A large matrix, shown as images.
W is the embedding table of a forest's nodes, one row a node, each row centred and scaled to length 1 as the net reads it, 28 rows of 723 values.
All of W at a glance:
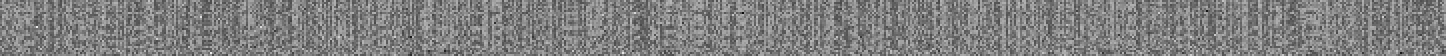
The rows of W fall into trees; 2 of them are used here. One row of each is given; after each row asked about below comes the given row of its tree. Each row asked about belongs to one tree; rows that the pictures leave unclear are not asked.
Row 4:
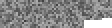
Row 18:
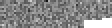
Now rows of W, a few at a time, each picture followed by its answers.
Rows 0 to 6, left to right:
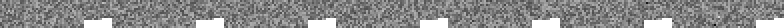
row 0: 4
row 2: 4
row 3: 4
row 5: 4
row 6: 18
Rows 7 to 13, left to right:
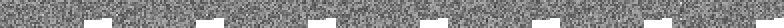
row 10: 4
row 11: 4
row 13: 18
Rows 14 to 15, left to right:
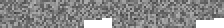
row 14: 18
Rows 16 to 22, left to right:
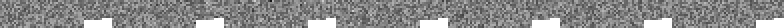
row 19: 18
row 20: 4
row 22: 4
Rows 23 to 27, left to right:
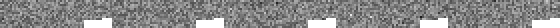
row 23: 18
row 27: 18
